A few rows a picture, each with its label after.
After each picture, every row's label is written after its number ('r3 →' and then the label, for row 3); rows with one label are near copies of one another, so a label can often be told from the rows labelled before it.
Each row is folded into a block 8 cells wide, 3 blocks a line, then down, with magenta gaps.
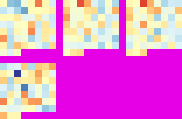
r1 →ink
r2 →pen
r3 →pen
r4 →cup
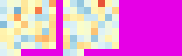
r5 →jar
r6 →ink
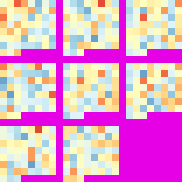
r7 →pen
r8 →ink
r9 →jar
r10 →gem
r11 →jar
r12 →jar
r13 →ink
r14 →gem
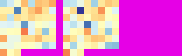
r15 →cup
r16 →cup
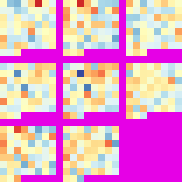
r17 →ink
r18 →pen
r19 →gem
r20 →cup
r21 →cup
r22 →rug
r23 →pen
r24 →rug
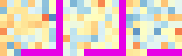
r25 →rug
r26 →ink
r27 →gem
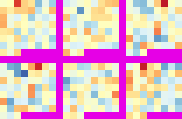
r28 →pen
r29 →cup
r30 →ink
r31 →ink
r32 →gem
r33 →pen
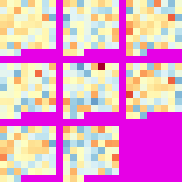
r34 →rug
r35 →gem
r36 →rug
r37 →jar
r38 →ink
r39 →rug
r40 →rug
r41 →gem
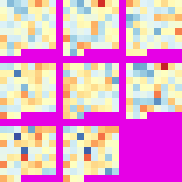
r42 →ink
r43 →ink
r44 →gem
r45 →cup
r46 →rug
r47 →ink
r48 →cup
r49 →cup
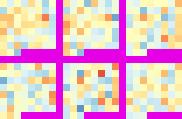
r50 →rug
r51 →rug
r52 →jar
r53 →gem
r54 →jar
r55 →jar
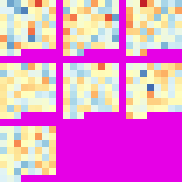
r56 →ink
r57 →rug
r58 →pen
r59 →rug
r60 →ink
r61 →cup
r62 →jar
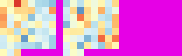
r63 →pen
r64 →jar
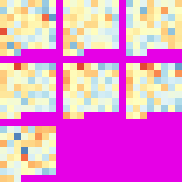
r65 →rug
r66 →rug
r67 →jar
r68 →pen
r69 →pen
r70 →pen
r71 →cup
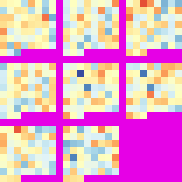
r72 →rug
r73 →jar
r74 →pen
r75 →jar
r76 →cup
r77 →cup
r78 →pen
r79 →gem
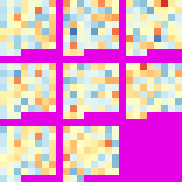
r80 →jar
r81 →gem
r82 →ink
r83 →jar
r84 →gem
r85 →pen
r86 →jar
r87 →rug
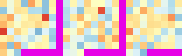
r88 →rug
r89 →jar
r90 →rug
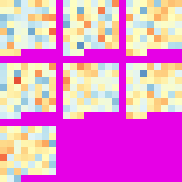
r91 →gem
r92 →jar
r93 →cup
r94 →jar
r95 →pen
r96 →cup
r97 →rug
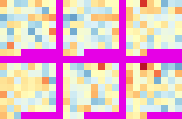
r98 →gem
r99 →gem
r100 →pen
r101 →rug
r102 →ink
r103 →pen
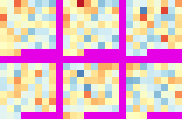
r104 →pen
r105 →pen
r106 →jar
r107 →jar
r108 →cup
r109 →gem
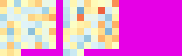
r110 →gem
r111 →jar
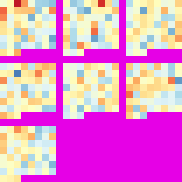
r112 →pen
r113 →ink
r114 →jar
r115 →cup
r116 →jar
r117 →rug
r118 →pen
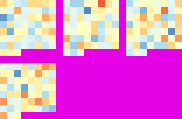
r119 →gem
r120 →ink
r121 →jar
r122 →cup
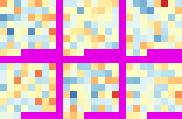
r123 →gem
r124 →cup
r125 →ink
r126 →jar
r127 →gem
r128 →gem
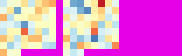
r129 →cup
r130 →ink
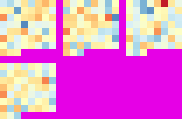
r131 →cup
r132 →rug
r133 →ink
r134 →rug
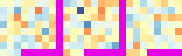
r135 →jar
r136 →cup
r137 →gem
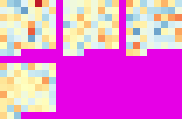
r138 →ink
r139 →jar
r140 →gem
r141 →rug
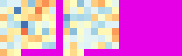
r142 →cup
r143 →gem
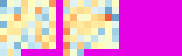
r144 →jar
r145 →rug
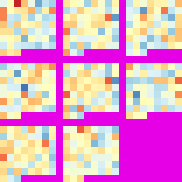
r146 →pen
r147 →rug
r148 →jar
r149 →cup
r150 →rug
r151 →gem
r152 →rug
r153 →pen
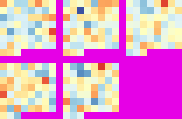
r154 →gem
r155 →cup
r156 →ink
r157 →rug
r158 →ink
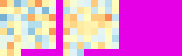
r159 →gem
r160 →rug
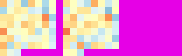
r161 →rug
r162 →rug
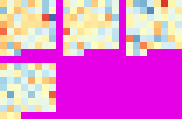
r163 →rug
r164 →rug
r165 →ink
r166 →gem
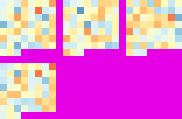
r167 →jar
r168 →cup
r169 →rug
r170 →jar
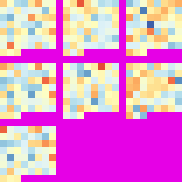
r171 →gem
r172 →pen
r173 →cup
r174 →gem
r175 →ink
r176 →rug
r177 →gem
